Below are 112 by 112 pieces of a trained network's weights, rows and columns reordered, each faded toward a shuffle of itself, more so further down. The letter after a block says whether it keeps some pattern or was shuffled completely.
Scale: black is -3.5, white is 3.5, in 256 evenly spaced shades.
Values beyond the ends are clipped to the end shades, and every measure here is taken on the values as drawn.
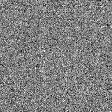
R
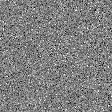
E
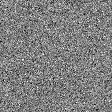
E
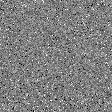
E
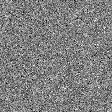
R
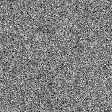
R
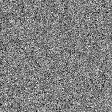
R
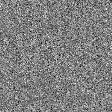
R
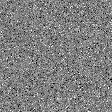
E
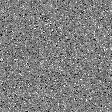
E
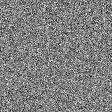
R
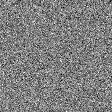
E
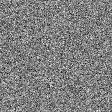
E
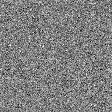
R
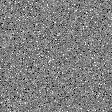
E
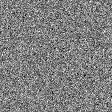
E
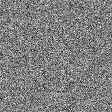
R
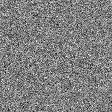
E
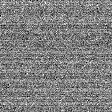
R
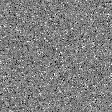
E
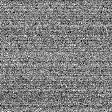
R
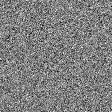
E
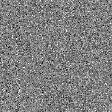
R
